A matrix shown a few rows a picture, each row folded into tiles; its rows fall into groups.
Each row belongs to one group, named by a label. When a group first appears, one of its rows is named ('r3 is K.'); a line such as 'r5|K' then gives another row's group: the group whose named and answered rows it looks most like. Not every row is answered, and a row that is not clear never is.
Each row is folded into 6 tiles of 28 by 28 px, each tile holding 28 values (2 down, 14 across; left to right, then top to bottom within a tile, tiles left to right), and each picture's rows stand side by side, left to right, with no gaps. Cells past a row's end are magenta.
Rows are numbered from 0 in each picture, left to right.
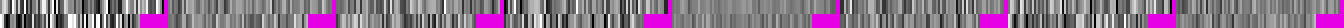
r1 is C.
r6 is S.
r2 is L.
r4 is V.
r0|S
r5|V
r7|C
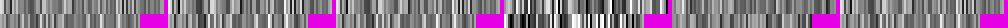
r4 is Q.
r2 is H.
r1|H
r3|S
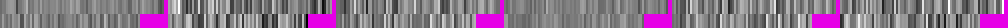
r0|V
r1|Q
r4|C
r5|L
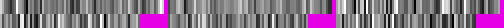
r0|H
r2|Q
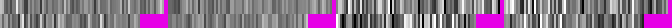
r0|H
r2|S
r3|Q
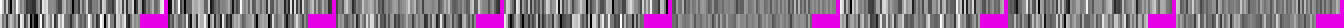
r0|H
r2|V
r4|V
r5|H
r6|C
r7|H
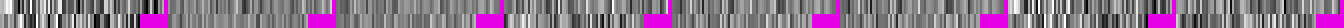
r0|Q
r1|L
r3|L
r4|C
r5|C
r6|Q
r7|S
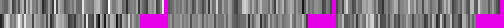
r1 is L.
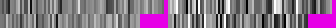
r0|C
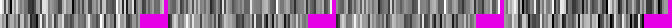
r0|H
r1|L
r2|L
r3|Q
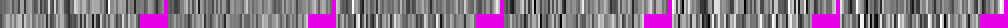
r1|C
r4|H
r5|H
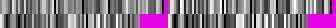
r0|S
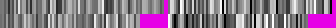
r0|C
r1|S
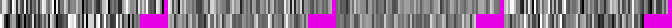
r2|C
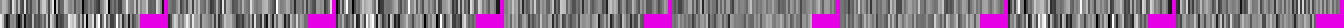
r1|L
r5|C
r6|V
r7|V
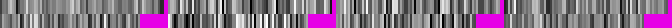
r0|V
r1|S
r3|V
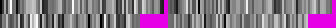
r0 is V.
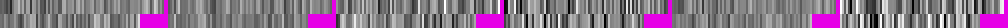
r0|C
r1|V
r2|L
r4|C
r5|H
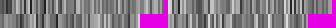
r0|C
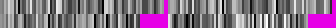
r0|Q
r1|S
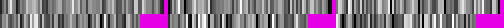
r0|V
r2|S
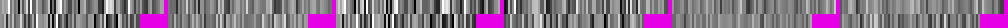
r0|Q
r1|C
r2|Q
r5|V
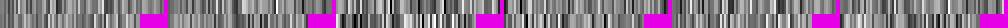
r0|C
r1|L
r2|S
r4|C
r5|L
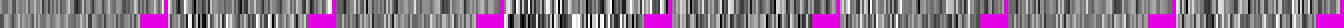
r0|L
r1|H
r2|C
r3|S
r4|Q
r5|Q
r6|C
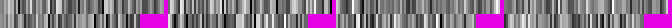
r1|S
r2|H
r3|L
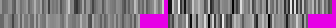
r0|L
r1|V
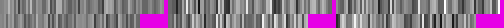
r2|L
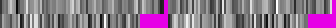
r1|L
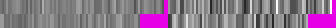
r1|L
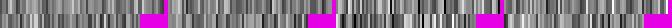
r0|V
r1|Q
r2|S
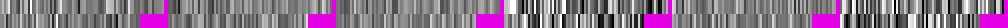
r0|Q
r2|C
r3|Q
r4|H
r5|S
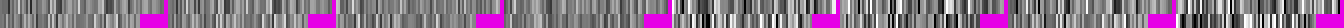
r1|C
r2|H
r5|Q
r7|S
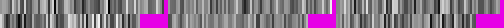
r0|S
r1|L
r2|Q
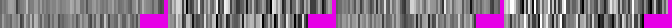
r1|Q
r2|L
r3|Q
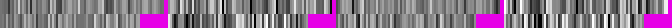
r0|C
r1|S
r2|V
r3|H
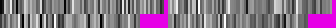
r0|V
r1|Q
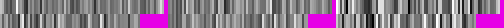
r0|H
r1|C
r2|H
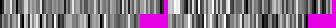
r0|V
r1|Q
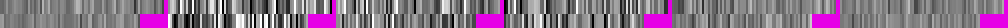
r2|Q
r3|V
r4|C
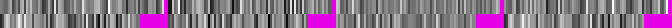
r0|L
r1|V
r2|H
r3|L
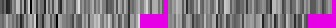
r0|C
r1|Q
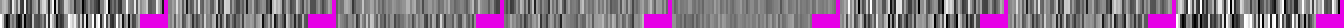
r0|S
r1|Q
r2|V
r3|C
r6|Q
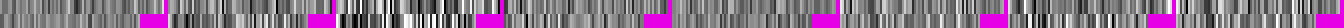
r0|L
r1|S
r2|S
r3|V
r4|Q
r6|H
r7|H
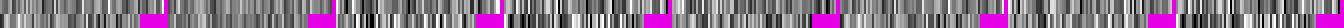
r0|L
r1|V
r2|H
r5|L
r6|H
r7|S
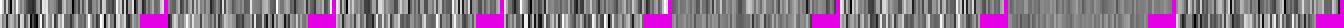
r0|H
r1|L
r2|H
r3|H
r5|H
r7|S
